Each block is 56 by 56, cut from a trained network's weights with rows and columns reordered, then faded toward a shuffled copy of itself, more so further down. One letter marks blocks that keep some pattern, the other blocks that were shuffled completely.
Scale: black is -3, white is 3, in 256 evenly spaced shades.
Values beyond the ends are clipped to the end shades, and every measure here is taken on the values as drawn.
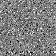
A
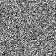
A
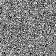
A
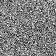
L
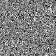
A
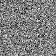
A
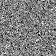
L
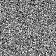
L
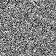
L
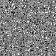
A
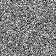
L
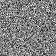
L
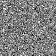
A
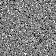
L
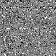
A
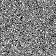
L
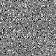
A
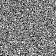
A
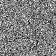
L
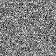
A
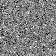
L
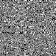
A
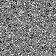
L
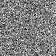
L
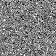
L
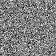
L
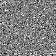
A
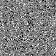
A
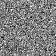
A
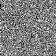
A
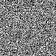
A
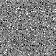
A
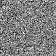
A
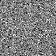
A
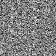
A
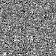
A
